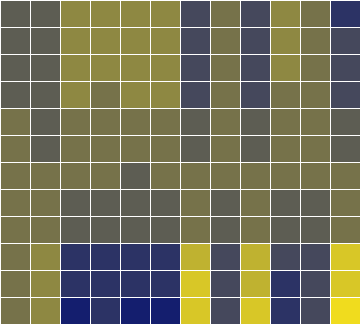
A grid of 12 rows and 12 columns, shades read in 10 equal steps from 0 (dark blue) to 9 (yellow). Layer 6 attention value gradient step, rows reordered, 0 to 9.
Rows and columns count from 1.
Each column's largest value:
4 5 5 5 5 5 8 4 8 5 4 9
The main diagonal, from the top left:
3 3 5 4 4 4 4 3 4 2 2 9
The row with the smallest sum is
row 12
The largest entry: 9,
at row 12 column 12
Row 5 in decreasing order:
4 4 4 4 4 4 4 4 3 3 3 3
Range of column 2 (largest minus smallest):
2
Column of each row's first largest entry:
3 3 3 3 1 1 1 1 1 12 7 12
